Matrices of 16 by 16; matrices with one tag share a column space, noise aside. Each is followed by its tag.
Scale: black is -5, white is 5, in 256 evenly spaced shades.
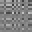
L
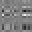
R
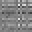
L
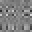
R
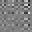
L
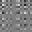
L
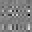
R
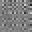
L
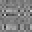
R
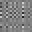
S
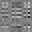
S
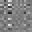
L
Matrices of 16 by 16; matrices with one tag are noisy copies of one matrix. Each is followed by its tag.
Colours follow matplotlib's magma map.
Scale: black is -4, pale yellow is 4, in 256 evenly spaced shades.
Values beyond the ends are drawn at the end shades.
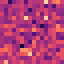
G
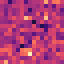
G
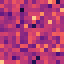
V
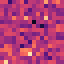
G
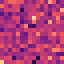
V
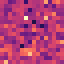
G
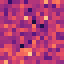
G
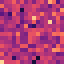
V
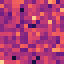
V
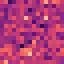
G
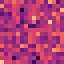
V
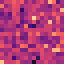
V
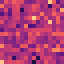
V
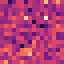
G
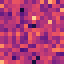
V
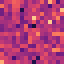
V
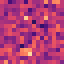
G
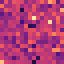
V
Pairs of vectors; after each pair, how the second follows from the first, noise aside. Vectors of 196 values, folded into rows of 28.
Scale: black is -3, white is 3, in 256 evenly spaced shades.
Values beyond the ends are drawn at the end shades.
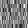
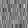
shrunk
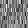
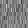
shrunk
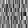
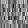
sign-scrambled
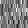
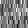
copied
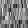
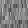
shrunk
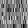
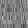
shrunk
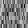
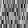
copied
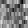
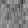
shrunk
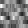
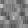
shrunk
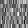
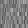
shrunk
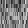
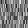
sign-scrambled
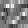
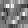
copied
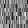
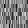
copied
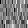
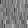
shrunk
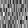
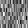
copied
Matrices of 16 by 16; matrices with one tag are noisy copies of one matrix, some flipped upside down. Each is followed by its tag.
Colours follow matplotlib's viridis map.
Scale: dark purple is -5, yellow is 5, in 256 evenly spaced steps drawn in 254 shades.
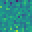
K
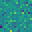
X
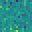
K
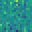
K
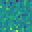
K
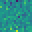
K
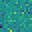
X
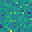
X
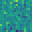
K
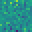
K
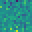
K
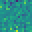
K
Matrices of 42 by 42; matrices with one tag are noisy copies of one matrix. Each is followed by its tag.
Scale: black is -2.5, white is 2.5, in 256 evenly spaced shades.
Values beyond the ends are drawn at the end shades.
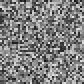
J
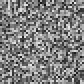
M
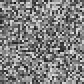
J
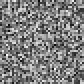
M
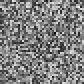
J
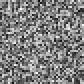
M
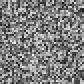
M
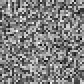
M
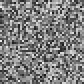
J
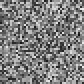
J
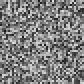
M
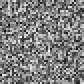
M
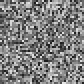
J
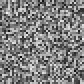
M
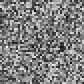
J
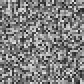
M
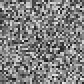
J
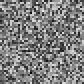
J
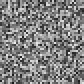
M
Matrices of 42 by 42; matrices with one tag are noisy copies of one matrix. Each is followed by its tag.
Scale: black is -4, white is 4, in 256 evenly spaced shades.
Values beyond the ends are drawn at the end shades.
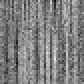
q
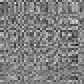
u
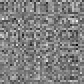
u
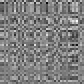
u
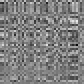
u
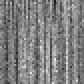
q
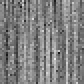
q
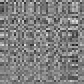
u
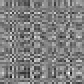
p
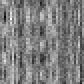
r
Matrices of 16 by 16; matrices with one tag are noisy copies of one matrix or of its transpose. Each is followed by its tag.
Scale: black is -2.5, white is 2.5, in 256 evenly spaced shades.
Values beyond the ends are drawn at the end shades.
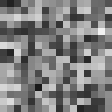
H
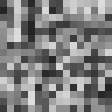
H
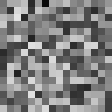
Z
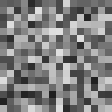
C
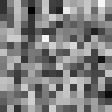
H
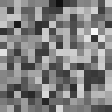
Z
